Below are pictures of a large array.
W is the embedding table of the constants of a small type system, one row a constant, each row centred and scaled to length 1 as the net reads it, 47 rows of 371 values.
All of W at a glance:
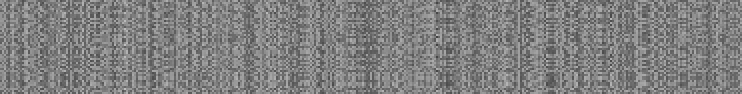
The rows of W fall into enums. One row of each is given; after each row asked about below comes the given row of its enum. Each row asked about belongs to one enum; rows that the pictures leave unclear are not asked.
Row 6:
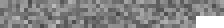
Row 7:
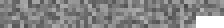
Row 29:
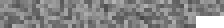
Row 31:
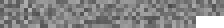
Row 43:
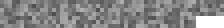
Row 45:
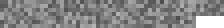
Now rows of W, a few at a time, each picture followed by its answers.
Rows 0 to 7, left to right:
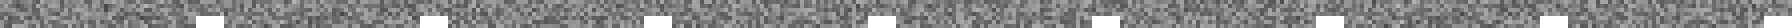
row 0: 29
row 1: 6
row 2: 31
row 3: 7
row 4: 43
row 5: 45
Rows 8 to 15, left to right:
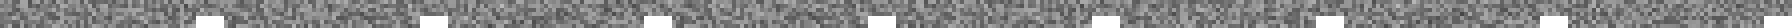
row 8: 7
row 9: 29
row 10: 6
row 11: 29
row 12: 7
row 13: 43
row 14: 6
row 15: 31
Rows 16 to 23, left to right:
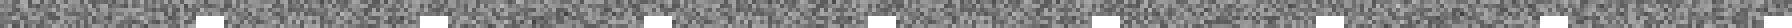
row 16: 7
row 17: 45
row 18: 6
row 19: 45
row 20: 45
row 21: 31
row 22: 6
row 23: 43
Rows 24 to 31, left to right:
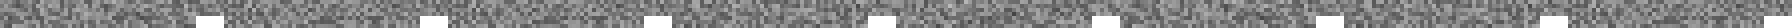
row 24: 29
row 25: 31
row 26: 31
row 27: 7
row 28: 6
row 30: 7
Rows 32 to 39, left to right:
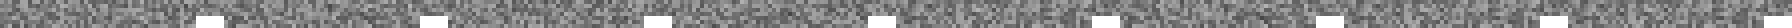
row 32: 7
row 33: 29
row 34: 45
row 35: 6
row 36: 43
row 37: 29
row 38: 43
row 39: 43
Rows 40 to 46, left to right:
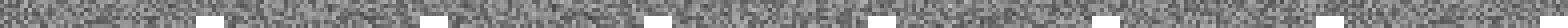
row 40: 31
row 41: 29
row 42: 29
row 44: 6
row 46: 31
